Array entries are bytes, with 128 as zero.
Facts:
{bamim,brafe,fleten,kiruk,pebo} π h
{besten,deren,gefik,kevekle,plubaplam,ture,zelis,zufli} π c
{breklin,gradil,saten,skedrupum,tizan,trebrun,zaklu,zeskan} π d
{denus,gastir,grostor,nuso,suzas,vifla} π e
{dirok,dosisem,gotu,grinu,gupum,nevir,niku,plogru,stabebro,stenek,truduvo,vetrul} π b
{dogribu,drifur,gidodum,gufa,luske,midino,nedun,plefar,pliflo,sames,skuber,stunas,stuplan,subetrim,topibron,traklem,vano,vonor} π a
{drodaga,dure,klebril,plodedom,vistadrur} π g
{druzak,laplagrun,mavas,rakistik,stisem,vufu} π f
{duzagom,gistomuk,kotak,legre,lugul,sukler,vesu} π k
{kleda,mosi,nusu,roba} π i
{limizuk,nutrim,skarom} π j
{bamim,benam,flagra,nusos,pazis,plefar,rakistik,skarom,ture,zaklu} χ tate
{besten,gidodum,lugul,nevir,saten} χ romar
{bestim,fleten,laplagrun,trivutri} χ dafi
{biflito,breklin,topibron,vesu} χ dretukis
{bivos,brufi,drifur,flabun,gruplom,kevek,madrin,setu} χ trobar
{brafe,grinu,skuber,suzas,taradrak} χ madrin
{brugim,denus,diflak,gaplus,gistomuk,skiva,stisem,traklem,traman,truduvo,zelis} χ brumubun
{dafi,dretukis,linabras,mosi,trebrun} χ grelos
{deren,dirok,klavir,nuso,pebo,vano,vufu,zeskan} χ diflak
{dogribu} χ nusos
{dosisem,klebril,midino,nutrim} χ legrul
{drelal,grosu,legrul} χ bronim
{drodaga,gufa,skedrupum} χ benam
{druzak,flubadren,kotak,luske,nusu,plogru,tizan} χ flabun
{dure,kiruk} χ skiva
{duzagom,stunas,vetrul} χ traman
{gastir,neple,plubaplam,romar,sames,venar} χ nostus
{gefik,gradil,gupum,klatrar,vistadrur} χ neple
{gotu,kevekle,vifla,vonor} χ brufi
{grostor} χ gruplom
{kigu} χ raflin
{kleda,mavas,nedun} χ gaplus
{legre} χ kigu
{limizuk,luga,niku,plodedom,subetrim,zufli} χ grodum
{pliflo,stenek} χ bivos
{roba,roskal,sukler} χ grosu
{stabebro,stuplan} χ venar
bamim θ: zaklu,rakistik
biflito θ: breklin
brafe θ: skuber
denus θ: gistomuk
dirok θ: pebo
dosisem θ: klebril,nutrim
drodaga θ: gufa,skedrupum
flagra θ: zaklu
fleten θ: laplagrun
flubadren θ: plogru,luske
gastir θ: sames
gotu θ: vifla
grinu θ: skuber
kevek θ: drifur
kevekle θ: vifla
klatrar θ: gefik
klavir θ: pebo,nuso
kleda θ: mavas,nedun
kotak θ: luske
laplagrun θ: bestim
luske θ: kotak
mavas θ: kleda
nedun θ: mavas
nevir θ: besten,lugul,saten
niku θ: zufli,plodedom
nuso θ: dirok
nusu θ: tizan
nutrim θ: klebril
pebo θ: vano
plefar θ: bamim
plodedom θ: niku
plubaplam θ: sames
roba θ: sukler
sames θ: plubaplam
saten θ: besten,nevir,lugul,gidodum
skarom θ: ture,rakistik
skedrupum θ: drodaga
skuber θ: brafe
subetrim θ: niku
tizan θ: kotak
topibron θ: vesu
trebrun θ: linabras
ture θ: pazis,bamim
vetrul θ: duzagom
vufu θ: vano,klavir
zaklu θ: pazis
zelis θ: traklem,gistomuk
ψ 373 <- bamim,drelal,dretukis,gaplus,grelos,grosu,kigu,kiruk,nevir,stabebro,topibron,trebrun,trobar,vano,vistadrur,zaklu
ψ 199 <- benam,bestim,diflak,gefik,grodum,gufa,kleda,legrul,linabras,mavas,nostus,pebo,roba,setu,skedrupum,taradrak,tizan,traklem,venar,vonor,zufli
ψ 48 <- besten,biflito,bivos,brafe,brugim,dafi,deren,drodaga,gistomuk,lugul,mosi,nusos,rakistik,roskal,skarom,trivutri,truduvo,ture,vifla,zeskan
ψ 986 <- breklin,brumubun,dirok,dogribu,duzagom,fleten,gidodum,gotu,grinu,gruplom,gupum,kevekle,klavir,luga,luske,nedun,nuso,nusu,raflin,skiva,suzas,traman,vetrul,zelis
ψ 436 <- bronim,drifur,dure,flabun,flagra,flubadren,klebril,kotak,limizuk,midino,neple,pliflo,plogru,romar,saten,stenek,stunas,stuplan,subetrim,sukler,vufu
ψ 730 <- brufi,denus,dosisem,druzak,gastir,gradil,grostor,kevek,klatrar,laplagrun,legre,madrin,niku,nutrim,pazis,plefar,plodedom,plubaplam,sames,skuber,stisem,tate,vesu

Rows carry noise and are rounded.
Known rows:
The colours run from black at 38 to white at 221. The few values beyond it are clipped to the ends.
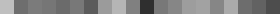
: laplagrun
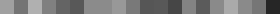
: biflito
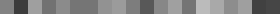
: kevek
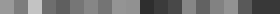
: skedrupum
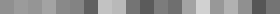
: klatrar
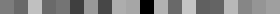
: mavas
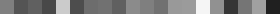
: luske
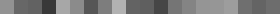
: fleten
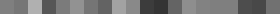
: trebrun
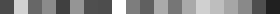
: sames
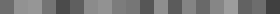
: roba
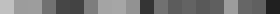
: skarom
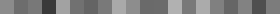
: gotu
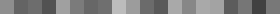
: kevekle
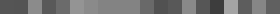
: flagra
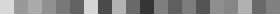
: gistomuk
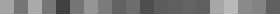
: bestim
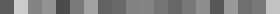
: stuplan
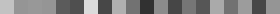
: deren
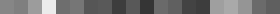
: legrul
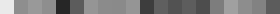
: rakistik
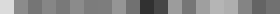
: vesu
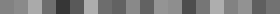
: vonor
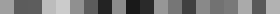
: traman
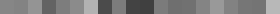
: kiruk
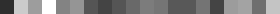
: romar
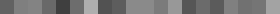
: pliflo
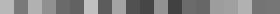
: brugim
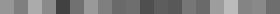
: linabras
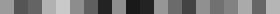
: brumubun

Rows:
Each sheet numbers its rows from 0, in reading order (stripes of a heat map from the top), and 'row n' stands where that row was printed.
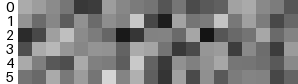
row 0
mosi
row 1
denus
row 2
flabun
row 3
saten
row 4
vetrul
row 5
pebo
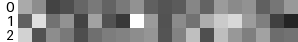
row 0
dogribu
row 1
plubaplam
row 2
druzak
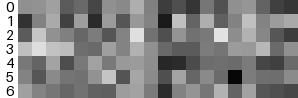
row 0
drodaga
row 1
kleda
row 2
gastir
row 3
lugul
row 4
zaklu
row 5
vufu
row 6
nutrim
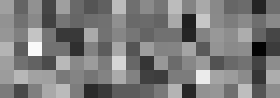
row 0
grinu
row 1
suzas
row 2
vifla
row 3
brafe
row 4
dirok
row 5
gradil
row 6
gruplom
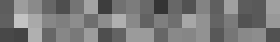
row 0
klebril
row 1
nevir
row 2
flubadren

